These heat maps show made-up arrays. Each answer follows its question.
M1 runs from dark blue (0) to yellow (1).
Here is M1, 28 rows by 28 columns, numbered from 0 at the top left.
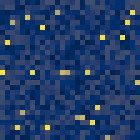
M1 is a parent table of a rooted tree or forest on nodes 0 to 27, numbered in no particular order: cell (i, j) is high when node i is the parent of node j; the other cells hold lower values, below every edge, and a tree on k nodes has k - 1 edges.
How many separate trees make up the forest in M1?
5
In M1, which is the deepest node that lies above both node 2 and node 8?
4
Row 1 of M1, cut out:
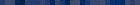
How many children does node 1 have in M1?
0
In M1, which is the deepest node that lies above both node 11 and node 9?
4
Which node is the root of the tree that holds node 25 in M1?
22
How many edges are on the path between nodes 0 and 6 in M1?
2
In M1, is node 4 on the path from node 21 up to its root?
no
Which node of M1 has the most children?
14
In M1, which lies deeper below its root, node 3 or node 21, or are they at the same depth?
the same depth
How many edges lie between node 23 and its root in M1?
0
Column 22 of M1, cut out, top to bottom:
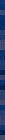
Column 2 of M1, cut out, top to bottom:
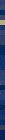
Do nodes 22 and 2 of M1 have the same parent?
no
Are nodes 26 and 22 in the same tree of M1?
yes
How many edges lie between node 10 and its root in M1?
0
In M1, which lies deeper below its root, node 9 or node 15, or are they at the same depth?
node 9
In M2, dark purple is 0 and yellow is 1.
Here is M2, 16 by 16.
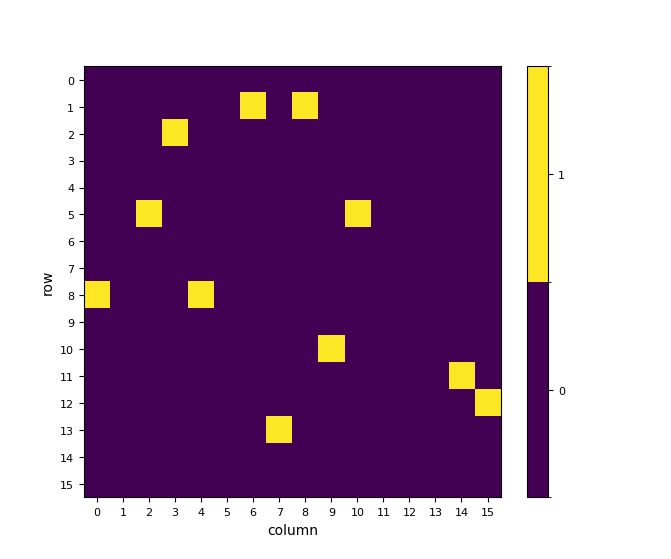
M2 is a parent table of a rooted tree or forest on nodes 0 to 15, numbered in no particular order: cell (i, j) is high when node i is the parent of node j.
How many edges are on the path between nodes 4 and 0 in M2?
2
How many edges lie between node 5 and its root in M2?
0
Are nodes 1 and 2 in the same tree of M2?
no
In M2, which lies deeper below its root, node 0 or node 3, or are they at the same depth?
the same depth
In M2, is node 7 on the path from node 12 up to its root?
no
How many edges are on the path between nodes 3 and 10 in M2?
3
